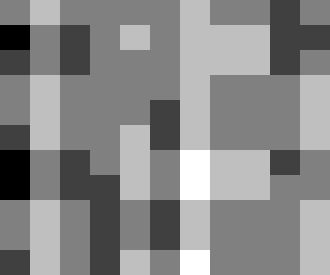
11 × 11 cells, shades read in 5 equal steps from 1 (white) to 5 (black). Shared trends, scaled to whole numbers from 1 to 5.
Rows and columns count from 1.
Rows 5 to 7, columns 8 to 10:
3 3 3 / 3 3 3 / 2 2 4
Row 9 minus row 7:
-2 -1 -1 1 1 1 1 1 1 -1 -1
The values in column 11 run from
2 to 4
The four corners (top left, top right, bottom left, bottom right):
3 3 4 2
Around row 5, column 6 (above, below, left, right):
3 4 3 2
